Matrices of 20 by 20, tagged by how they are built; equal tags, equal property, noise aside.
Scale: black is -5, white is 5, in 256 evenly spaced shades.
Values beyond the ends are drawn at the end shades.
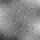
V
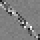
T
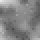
V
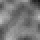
V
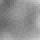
V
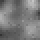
V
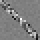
T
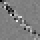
T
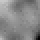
V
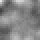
V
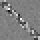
T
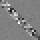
T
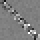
T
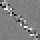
T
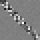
T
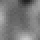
V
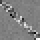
T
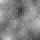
V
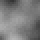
V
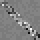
T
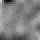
V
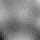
V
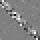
T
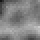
V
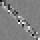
T
